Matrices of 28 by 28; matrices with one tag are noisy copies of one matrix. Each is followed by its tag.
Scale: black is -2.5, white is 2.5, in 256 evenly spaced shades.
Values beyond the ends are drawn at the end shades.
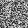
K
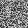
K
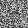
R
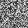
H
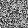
R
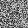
R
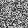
K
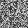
H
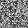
H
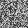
H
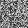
H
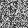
H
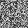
H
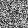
R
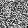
K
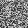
K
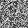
H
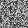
H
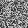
K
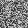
K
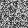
H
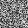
R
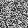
K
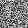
K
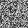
H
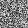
R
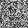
H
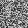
K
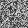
H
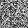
H
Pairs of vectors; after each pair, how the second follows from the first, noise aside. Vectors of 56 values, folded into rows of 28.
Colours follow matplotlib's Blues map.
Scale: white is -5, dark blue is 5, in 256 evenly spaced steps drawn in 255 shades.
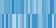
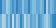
shuffled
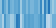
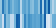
scaled up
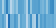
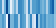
scaled up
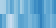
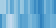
copied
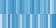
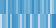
copied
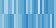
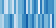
scaled up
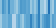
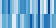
scaled up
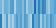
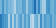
sign-scrambled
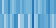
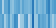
copied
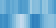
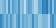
shuffled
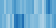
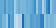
sign-scrambled
